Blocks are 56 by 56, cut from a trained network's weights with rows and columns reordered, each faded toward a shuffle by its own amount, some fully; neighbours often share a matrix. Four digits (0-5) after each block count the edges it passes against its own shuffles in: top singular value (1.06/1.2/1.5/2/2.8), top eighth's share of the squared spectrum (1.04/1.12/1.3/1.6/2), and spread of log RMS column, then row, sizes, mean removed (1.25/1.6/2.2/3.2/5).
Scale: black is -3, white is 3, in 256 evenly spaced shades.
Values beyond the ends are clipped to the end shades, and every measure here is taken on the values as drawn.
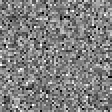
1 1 0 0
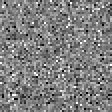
2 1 0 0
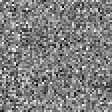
2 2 0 0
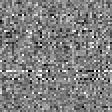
3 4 0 3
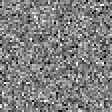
2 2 0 1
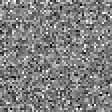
2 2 0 0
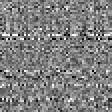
4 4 0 3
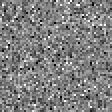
0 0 0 0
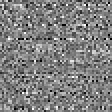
3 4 1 3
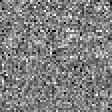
3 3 0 2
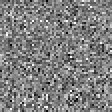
3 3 1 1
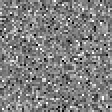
0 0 0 0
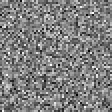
2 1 0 0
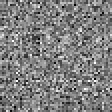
3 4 1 1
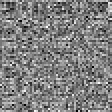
4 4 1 2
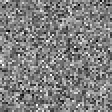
0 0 0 0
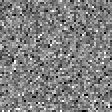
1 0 0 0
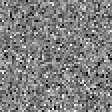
1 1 0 0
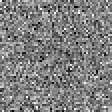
2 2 0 1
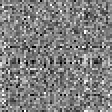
3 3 1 2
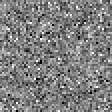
2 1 0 0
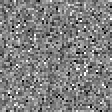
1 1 0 0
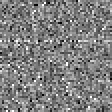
3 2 0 1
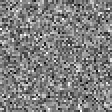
2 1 0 0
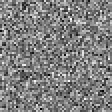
0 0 0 0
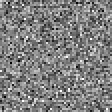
1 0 0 0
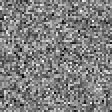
2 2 0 1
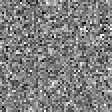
2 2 0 1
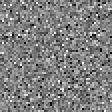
2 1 0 0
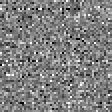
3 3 0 2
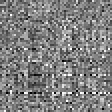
4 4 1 3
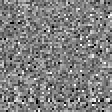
3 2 0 1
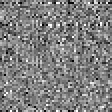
4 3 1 2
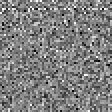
3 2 0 1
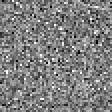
1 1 0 0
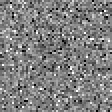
2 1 0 0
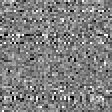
4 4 0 3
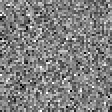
0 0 0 0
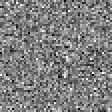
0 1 0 0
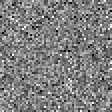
0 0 0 0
